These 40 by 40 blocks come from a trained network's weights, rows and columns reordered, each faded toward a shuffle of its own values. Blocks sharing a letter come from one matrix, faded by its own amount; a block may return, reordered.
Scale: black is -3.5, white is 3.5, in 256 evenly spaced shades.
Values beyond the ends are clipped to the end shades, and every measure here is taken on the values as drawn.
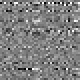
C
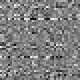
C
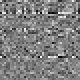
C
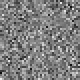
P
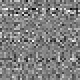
C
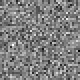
P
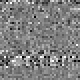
C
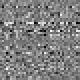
C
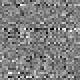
C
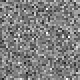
P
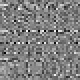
C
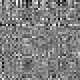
C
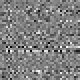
C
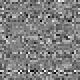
C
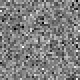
P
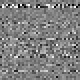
C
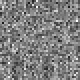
P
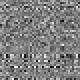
C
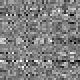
C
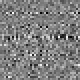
C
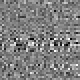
C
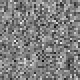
P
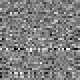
C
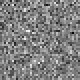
P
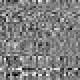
C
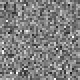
P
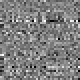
C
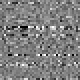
C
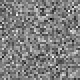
P
